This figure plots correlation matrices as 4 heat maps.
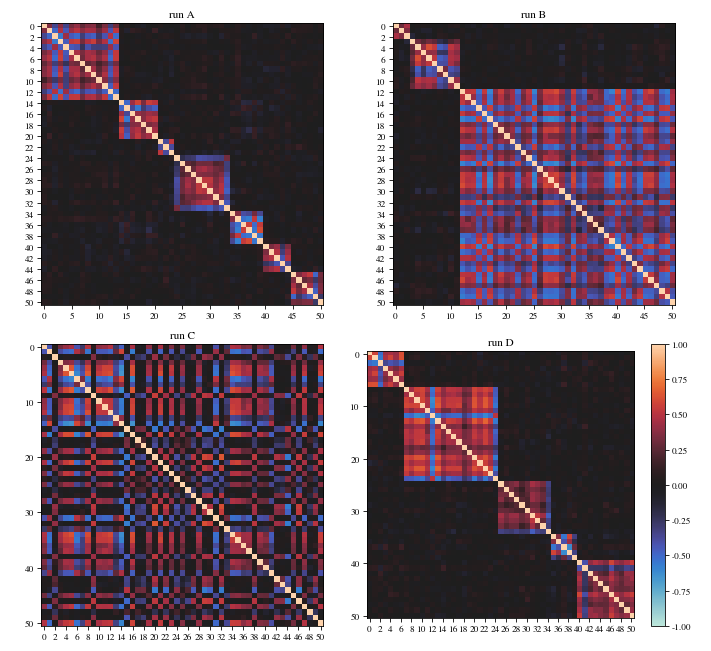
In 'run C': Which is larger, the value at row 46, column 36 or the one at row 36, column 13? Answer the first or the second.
the first
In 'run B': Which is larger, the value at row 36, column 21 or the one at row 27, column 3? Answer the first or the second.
the first
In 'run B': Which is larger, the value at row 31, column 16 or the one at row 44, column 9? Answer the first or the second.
the second
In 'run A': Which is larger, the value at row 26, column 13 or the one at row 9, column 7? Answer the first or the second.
the second
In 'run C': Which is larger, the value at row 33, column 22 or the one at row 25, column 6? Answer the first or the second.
the first
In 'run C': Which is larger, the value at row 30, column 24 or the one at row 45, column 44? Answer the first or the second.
the second
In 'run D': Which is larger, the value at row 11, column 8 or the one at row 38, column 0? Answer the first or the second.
the first
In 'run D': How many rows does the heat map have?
51
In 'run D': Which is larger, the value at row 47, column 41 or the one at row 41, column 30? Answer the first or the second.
the second
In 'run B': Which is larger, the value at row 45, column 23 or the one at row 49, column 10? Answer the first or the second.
the first
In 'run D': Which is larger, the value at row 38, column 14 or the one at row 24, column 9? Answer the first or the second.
the first
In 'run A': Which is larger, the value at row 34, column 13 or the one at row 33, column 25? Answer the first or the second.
the first
